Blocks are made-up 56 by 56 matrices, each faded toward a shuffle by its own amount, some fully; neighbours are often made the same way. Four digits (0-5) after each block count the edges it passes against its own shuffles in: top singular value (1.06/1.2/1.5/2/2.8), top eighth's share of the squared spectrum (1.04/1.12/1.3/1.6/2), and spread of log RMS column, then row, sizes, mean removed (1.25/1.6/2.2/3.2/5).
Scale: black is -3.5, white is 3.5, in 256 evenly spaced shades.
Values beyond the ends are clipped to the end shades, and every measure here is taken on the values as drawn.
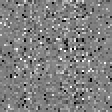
4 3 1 0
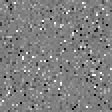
1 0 0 0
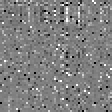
4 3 1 1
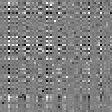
5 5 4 3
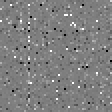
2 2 0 0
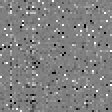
3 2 1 0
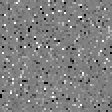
0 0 0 0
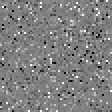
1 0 0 0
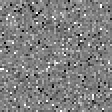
0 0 0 0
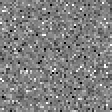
0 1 0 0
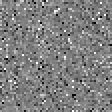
1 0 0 0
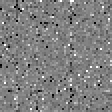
2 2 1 0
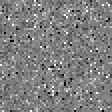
1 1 0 0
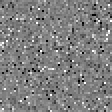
1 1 0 0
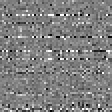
4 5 0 3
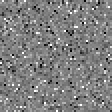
0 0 0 0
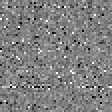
2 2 0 1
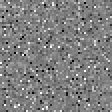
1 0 0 0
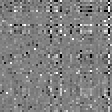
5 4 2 2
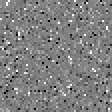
2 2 0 0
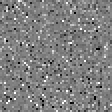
2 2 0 0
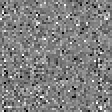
3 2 2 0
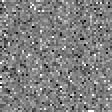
1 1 0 0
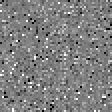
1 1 0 0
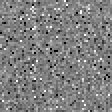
1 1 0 0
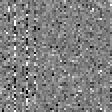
2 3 3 0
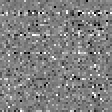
2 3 2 3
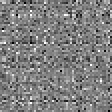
4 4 2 2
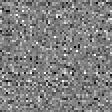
4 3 1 1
